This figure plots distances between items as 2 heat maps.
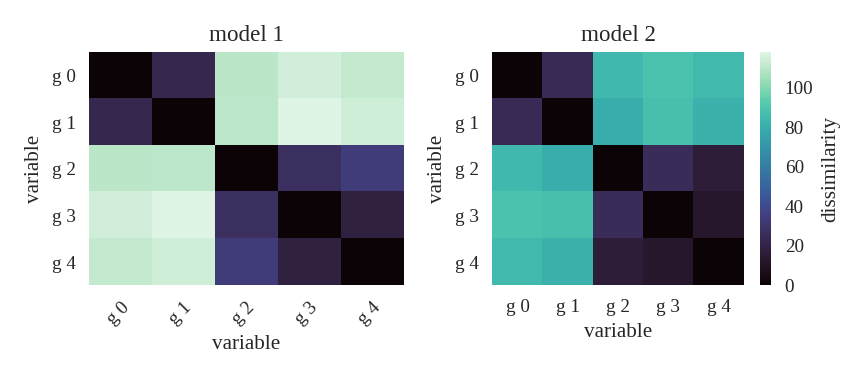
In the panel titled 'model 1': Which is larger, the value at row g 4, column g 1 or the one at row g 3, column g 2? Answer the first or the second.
the first
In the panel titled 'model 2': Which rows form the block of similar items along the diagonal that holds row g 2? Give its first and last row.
g 2 to g 4
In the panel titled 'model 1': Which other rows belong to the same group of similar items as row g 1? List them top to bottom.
g 0
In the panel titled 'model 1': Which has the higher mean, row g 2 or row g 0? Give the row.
g 0
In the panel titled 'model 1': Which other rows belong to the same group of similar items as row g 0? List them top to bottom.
g 1
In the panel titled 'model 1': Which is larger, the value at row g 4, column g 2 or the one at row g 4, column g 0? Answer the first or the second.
the second
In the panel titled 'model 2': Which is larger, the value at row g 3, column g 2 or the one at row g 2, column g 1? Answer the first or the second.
the second
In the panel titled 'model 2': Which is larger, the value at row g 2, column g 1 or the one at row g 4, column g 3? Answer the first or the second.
the first
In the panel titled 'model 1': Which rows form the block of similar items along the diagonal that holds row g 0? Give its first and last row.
g 0 to g 1
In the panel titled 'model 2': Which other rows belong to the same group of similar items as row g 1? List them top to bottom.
g 0
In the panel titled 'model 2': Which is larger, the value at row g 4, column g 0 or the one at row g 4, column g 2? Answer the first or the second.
the first
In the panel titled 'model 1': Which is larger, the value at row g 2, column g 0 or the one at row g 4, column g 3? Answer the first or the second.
the first
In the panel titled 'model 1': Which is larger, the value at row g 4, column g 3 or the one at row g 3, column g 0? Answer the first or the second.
the second
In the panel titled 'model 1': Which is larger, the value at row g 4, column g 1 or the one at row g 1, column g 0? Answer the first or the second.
the first
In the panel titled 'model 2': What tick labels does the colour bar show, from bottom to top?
0, 20, 40, 60, 80, 100
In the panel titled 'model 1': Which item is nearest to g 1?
g 0
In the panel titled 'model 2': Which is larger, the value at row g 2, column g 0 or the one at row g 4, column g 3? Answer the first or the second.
the first
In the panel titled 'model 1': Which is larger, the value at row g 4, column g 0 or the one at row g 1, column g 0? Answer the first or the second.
the first
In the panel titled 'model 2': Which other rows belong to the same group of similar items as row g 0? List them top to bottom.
g 1
